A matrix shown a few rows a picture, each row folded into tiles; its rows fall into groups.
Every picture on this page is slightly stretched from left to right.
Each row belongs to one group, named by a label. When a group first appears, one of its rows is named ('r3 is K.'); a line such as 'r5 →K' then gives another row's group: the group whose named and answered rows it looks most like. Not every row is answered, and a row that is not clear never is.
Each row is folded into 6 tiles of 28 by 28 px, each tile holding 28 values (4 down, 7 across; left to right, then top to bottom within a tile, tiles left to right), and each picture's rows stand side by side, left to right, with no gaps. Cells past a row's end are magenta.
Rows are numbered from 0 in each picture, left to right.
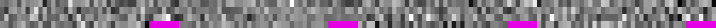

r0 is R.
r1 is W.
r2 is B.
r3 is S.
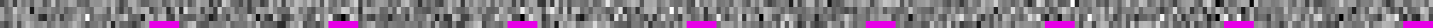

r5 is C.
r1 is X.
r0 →S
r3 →S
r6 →S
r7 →C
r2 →X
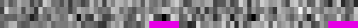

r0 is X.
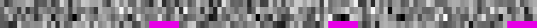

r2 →S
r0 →W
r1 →X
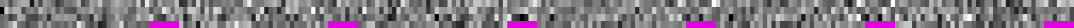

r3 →C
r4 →C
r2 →X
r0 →X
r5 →B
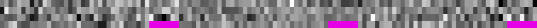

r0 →X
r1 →W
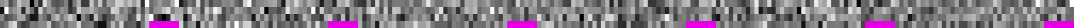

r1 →S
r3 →B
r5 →C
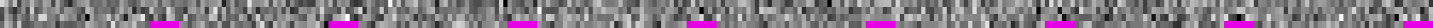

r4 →B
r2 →R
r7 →S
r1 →R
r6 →X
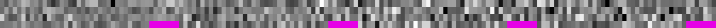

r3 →C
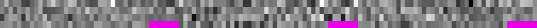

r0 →W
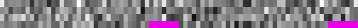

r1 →C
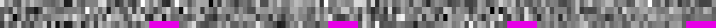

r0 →C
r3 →W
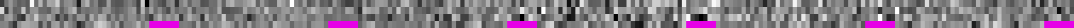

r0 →R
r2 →X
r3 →X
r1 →W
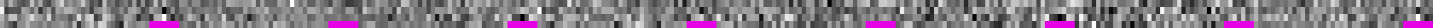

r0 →R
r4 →B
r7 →R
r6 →C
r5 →X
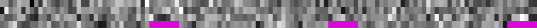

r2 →R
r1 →R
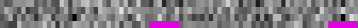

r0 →W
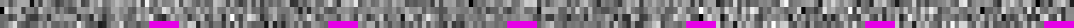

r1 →B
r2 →B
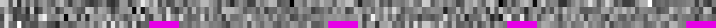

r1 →B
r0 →C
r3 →W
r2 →S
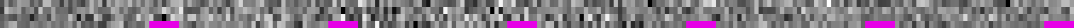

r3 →B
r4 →W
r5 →B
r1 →R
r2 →C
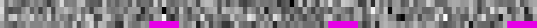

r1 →B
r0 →R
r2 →S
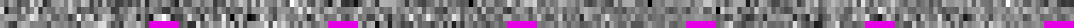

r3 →B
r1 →W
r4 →X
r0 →R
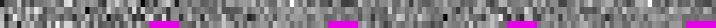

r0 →S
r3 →W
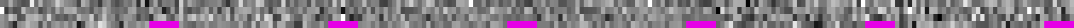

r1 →R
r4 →X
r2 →W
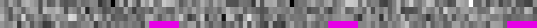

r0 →B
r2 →W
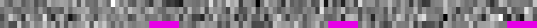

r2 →C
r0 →W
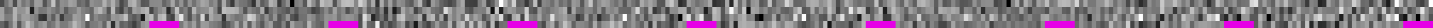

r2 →C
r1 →B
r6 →C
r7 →C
